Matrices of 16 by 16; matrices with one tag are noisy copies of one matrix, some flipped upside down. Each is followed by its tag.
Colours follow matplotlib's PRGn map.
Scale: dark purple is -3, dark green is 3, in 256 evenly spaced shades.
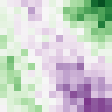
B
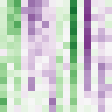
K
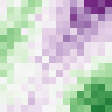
B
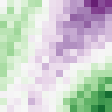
B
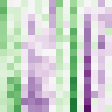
K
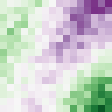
B
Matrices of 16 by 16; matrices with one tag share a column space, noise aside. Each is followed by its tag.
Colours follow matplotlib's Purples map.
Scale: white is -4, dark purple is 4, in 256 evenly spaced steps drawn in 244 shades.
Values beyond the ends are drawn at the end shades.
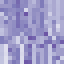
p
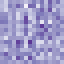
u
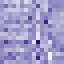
u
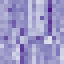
p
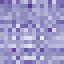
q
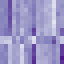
p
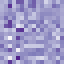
q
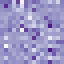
q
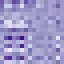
q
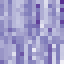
p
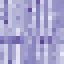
p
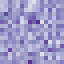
u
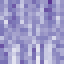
p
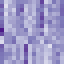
p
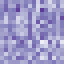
u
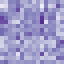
u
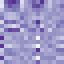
q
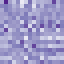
q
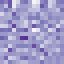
q
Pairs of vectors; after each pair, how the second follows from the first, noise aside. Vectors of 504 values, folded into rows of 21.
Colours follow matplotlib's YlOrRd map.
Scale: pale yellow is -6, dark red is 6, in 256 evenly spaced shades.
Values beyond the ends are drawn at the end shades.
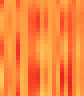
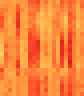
wrapped around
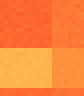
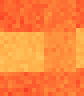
wrapped around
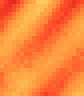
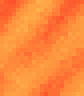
shrunk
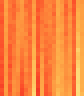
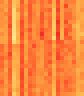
wrapped around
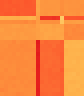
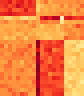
scaled up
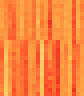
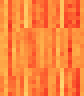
wrapped around
